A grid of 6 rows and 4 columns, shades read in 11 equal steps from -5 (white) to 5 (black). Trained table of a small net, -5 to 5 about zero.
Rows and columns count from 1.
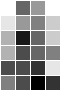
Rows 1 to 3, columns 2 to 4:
1 -1 -5 / -1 0 -3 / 4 1 -3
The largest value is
5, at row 6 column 3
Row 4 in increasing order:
-2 0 1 2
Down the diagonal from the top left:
-5 -1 1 0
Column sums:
-11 10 9 -12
